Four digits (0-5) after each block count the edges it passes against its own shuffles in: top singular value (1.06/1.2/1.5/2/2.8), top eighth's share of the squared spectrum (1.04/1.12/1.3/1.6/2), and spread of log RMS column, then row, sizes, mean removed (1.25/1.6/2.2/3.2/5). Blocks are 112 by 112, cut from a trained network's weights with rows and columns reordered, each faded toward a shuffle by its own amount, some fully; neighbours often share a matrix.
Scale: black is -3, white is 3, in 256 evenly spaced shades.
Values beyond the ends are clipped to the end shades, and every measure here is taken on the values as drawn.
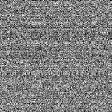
4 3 1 2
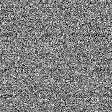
3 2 0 1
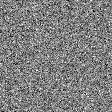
1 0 0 0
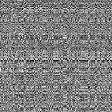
5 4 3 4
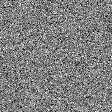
0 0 0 0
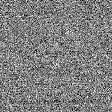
3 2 0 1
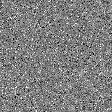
1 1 0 0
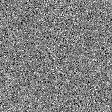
2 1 0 0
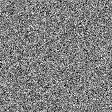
0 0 0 0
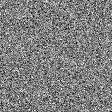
1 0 0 0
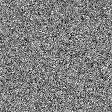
0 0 0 0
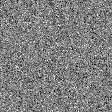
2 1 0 0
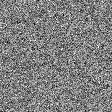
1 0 0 0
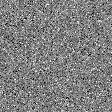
0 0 0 0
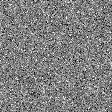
2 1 0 0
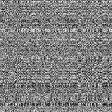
5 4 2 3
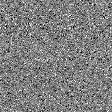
3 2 0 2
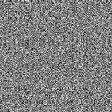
4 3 1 2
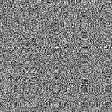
5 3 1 3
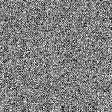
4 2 1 1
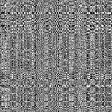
5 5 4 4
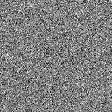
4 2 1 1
